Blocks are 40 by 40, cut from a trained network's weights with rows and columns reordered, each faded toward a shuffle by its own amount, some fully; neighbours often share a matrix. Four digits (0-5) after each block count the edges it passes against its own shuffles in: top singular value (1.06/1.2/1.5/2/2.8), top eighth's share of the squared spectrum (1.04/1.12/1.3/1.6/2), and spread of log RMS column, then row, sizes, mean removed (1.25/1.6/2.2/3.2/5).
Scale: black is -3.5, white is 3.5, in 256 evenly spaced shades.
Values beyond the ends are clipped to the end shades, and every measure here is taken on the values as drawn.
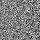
0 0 0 0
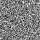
1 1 0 0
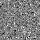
1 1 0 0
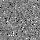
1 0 0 0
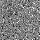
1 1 0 0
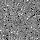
0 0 0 0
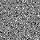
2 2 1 0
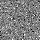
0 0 0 0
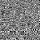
3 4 1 2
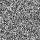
0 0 0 0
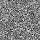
2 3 0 1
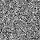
0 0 0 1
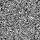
0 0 0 0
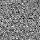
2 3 0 2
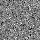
0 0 0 0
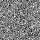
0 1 0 0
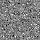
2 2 0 1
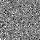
1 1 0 0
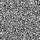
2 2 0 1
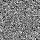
1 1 0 0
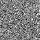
1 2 0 1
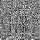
3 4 2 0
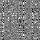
3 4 3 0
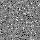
0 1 0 0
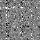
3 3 2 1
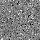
0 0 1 0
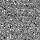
1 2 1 0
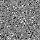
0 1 1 0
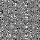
2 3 2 0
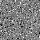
0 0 0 0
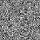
3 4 0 1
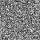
0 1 0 0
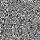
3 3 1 1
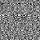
3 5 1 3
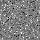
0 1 0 0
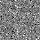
0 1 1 0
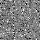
1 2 1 0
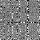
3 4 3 1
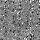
1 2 2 0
